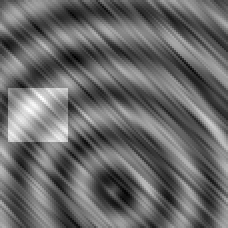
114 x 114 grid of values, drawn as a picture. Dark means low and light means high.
Rings spread out from the bottom middle. The middle left is the ninth with the highest average. An odd patch, higher than its surroundings, sits in the middle left. No overall slope runs across the table.
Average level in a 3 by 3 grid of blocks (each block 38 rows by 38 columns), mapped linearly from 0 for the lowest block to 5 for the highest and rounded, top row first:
001 | 501 | 010
